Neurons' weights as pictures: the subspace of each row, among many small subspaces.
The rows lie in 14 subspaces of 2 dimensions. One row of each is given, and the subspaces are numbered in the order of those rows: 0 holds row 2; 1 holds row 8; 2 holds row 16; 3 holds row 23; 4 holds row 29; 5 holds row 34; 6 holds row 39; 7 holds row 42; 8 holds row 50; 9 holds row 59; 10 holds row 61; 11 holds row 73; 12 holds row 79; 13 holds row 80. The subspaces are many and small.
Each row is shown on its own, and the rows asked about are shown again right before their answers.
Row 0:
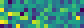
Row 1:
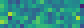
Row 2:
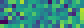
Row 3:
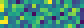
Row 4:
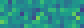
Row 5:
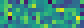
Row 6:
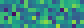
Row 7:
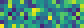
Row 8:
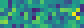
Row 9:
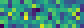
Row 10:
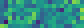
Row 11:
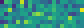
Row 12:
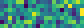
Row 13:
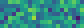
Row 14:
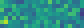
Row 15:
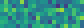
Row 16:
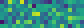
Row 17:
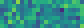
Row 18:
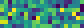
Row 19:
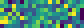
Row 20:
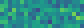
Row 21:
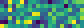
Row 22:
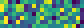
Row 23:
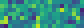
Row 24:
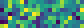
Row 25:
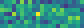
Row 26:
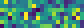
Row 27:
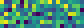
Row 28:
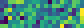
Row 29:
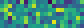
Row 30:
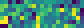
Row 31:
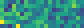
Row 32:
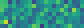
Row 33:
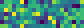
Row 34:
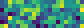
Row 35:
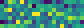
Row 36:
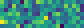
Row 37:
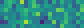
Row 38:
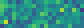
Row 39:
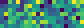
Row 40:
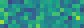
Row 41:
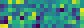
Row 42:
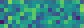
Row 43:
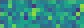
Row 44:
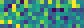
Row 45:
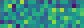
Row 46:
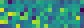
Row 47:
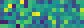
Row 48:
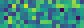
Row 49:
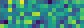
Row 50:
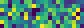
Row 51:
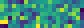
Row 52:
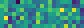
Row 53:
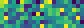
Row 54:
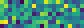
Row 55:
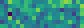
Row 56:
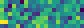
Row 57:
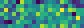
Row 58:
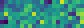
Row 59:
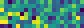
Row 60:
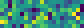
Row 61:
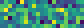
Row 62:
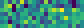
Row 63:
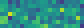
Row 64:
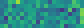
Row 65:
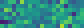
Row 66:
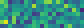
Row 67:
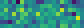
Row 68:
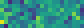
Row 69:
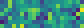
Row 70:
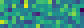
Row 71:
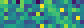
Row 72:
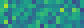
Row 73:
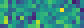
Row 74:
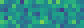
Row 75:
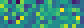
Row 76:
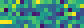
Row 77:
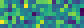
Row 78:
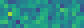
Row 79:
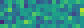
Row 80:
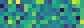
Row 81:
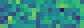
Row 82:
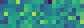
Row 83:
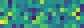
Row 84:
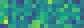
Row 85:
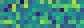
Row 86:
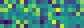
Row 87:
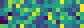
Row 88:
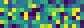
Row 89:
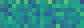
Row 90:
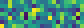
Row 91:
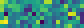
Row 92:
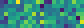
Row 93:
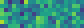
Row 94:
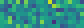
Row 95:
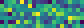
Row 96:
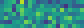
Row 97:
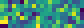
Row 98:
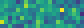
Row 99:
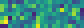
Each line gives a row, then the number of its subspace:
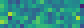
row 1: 10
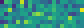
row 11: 12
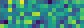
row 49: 11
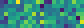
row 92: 6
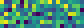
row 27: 12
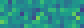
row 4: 1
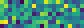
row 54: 2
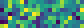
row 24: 5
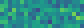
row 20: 1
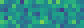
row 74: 10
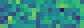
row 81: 5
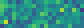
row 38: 2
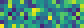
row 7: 8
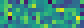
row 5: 4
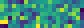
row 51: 3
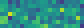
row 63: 10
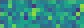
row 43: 8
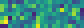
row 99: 3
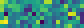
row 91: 6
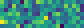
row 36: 10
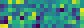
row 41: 3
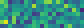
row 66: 2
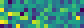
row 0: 9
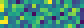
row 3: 13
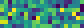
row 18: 1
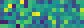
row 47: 5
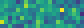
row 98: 12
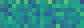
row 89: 4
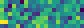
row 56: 5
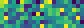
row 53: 6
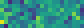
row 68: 7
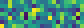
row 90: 8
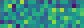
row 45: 9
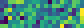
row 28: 0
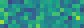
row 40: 7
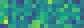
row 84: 11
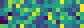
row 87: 10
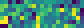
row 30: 3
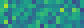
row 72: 2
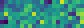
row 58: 6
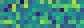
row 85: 5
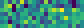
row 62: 9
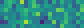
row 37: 10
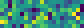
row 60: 1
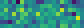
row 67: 13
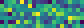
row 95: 2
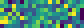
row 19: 0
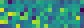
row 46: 9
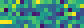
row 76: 13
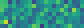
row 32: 2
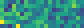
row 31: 9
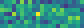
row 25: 11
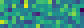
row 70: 12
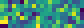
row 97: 3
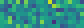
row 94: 4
